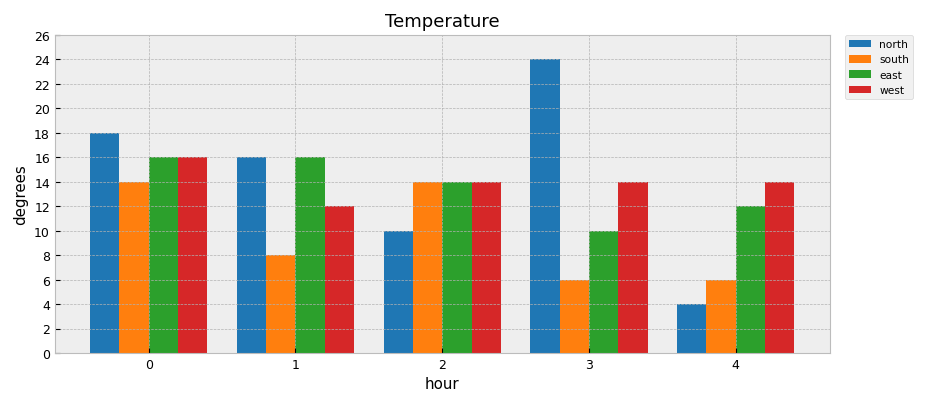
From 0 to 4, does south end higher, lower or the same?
lower
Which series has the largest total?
north
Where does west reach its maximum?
0
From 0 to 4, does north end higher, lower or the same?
lower
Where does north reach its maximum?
3
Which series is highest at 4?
west
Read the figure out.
Title: Temperature
x-axis: hour, ticks 0 1 2 3 4
y-axis: degrees, ticks 0 2 4 6 8 10 12 14 16 18 20 22 24 26
Legend: north, south, east, west
Values:
north: 18 16 10 24 4
south: 14 8 14 6 6
east: 16 16 14 10 12
west: 16 12 14 14 14
